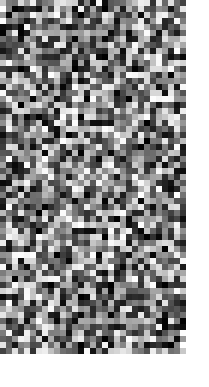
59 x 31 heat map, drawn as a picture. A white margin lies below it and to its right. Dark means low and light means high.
Grain: fine. Average level on the scale: 50%. Odd rows or columns: none. Symmetry: a half turn. Histogram: flat. Stripes: none. Seam: none.
